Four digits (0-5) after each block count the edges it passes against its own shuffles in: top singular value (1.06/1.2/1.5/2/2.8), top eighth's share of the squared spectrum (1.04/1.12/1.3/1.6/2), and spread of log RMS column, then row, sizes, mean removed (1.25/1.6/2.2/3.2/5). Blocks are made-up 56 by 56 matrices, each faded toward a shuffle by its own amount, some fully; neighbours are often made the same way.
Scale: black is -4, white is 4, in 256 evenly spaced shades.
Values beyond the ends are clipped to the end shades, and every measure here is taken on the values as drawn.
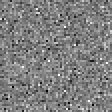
0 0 0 0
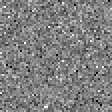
0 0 0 0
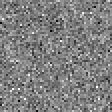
0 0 0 0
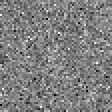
0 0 0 0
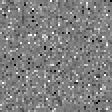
2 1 0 0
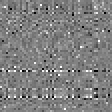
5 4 2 3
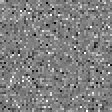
3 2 0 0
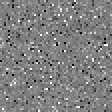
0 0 0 0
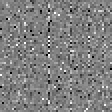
4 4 2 0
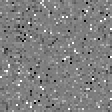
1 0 0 0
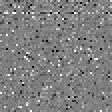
3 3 0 1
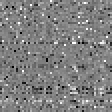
4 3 1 2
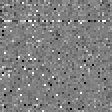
3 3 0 1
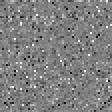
1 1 0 0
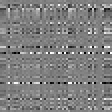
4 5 3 4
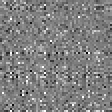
4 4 1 2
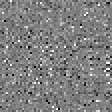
4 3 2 2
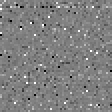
2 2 0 0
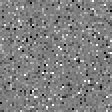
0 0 0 0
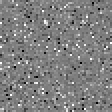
1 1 0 0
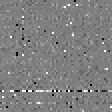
4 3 0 1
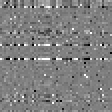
4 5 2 3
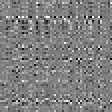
4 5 3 3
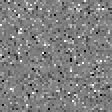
1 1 0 0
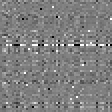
4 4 1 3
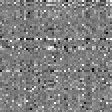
4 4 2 3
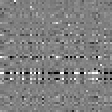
4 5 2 3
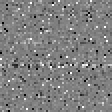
2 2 0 1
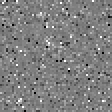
1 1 0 1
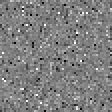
0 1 1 0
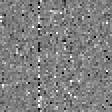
3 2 2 0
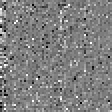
2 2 2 0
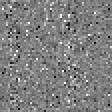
1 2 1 0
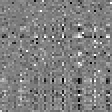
4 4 3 2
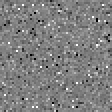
0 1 0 0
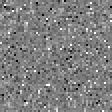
2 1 0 0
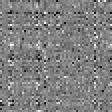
4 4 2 2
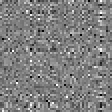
4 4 2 2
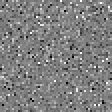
1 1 0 0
